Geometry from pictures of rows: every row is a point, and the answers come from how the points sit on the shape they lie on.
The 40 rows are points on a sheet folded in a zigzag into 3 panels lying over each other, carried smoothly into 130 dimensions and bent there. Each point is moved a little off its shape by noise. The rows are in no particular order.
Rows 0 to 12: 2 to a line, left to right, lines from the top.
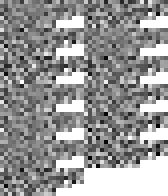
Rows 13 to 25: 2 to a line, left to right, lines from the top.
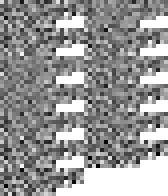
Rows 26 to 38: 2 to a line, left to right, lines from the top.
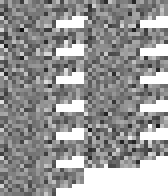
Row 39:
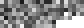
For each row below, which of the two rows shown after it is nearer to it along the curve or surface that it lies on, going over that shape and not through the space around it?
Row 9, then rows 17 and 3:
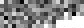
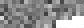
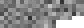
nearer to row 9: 17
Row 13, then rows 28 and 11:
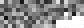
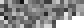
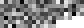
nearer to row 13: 11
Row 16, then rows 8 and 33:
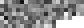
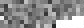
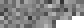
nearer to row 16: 8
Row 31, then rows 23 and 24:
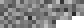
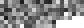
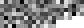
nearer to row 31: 24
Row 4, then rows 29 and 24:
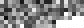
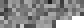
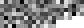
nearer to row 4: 24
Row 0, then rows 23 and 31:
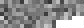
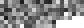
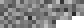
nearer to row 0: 23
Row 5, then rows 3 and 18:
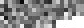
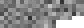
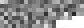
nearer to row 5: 18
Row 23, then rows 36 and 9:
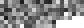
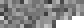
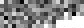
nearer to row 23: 36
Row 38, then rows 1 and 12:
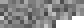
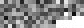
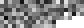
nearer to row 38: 12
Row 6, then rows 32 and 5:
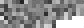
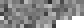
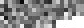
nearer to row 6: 5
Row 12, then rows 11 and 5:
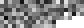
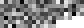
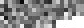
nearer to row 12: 11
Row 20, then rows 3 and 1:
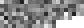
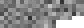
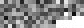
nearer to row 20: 1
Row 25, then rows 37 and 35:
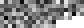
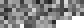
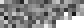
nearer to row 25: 37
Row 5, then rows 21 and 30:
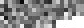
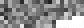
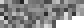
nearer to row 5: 30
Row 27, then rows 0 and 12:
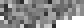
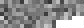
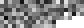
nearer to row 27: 0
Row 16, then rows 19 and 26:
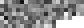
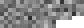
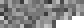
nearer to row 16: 26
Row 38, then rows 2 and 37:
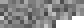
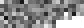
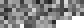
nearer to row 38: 2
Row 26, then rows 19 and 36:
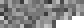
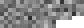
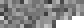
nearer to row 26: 36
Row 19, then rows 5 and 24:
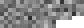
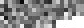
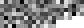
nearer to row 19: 24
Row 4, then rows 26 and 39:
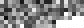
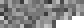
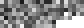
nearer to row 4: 39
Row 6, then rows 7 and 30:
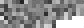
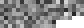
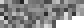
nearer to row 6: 30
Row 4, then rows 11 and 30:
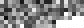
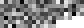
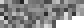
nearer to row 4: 11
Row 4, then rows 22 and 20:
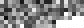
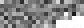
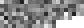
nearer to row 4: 22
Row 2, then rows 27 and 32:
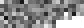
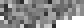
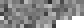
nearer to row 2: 27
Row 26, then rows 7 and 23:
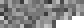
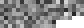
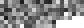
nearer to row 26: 23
